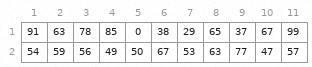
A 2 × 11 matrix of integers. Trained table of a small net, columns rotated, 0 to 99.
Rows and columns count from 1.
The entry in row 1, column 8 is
65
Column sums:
145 122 134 134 50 105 82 128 114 114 156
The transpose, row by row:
91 54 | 63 59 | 78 56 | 85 49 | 0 50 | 38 67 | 29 53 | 65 63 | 37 77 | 67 47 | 99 57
